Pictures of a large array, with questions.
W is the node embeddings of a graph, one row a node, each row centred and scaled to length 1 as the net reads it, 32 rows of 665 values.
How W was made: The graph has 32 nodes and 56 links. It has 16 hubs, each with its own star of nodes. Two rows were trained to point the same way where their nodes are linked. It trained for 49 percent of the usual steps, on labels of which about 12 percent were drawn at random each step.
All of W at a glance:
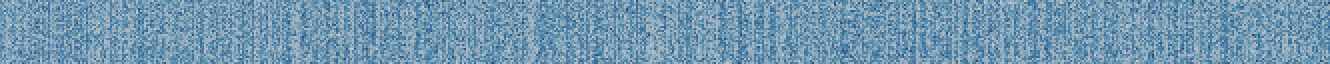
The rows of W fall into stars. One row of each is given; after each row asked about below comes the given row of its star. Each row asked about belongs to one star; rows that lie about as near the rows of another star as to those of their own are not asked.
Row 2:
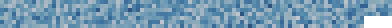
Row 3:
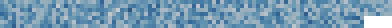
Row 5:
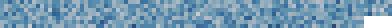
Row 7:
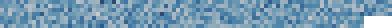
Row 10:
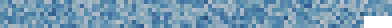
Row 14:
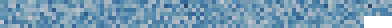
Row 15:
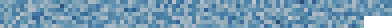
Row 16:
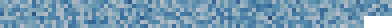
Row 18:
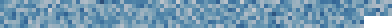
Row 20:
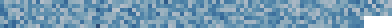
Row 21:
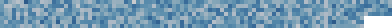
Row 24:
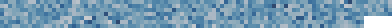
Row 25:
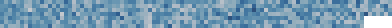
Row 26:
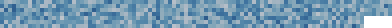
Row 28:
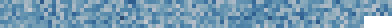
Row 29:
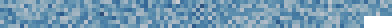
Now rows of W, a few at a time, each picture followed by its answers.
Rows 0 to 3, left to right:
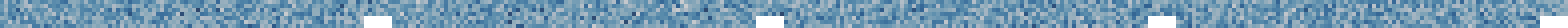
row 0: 25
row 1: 28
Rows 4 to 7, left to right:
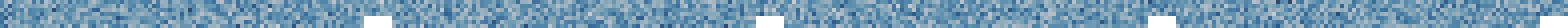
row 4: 26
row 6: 21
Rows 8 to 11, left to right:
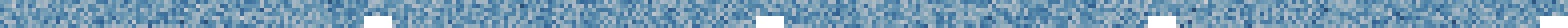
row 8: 2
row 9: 3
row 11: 16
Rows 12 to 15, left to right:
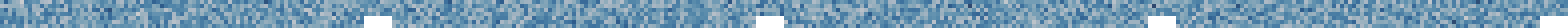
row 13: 5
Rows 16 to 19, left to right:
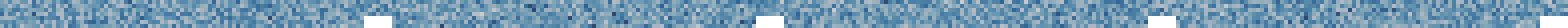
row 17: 7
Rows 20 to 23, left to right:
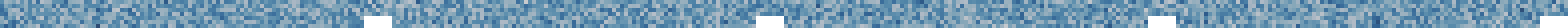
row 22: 18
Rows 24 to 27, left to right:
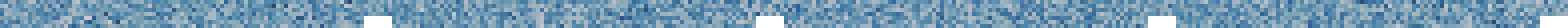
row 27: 10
